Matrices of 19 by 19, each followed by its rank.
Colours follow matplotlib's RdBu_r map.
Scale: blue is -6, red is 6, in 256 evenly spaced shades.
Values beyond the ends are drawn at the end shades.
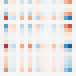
one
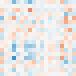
three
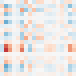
two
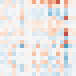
three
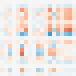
two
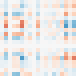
two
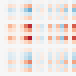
one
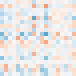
three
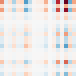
one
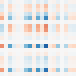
one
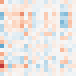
three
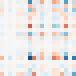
two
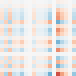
one
